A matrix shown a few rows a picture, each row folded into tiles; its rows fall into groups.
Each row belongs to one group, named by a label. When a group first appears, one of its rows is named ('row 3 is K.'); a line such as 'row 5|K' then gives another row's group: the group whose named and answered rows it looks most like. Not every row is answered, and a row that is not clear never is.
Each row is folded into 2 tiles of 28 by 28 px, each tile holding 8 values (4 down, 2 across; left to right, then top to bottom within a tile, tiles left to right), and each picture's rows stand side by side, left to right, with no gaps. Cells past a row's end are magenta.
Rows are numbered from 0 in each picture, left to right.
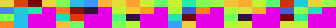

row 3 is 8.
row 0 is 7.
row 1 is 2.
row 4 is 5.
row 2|5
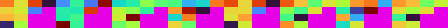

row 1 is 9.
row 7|5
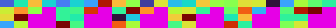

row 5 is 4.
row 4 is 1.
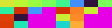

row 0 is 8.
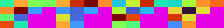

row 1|7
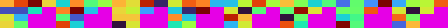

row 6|9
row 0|7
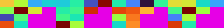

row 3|1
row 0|1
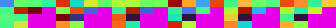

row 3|5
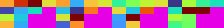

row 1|8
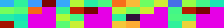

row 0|9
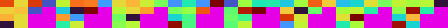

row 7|1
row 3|9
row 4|4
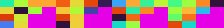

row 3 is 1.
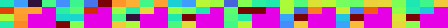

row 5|8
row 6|8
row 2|5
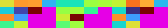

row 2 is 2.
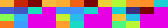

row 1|7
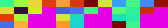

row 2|9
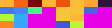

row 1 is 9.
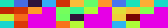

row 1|5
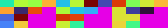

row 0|8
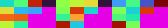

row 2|9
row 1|1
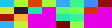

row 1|9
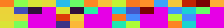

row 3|7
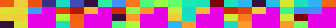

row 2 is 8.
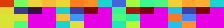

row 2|4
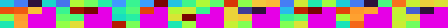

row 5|4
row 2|9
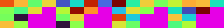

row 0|5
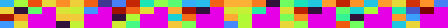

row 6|5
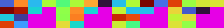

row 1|1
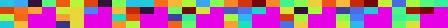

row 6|7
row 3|1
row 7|4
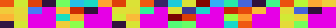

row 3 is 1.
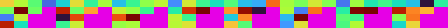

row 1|8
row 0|1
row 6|4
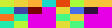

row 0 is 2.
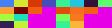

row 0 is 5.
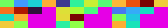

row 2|7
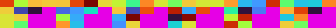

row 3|8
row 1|7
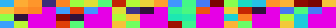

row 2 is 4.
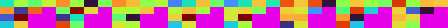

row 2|5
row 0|8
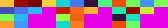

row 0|7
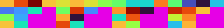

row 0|7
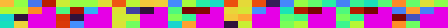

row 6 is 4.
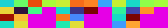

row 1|2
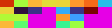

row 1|2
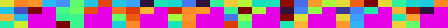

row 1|9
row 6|7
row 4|1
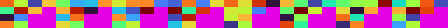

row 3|8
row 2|2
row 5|1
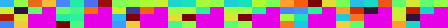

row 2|8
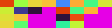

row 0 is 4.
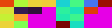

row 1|9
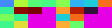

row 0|4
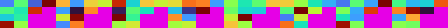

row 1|8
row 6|9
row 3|2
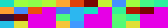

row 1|7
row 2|4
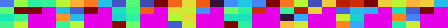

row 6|7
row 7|2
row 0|4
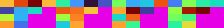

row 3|4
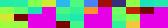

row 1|9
